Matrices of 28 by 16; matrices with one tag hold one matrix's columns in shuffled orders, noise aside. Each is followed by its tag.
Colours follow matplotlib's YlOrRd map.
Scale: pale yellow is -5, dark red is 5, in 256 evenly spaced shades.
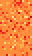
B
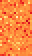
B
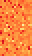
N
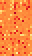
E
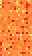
E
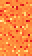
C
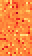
E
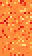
B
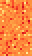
E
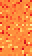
N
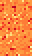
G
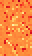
N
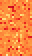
G
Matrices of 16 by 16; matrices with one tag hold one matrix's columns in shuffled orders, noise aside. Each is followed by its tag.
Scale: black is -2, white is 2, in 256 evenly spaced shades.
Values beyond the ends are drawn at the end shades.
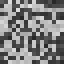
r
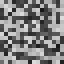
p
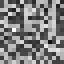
p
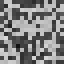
r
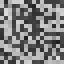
p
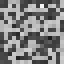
r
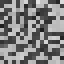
p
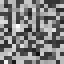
p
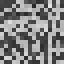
r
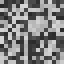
r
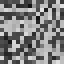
r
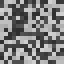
p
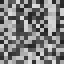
p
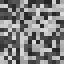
r
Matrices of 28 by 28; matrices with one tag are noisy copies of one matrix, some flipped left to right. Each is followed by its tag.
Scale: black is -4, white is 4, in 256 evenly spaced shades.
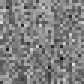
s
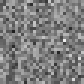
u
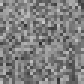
u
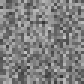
s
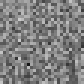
u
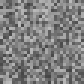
s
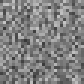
s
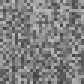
s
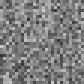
s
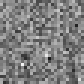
u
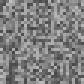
u
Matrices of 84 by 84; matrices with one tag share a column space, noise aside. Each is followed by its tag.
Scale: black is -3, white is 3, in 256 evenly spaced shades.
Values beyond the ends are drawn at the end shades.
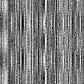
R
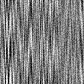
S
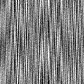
S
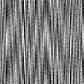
S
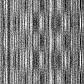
R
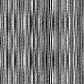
R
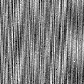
S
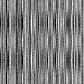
R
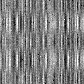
R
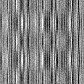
R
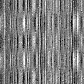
R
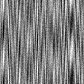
S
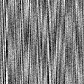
S
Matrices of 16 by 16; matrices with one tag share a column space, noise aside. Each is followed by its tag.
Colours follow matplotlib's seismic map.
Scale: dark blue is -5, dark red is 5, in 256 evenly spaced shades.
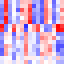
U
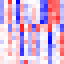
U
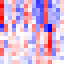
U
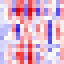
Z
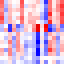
U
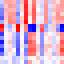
U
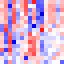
U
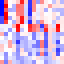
U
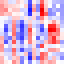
Z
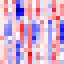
Z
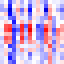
Z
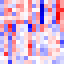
U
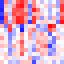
U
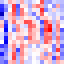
Z
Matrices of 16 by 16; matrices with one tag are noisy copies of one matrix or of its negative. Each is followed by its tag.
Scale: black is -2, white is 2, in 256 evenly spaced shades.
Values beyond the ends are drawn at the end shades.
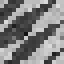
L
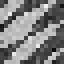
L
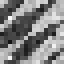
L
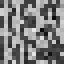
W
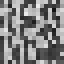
W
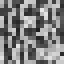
W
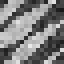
L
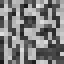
W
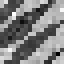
L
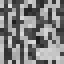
W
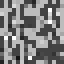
W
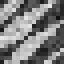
L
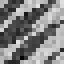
L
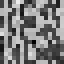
W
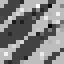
L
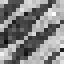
L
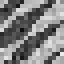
L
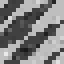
L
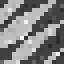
L
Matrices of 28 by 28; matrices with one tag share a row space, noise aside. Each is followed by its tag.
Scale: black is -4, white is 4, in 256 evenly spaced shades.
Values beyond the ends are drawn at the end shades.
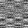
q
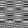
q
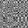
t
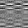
q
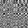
t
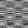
q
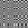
t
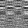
q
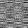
q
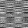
q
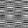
q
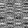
q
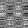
q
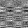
q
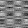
q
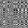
t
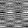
q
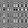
t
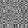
t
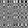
t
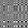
t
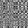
t
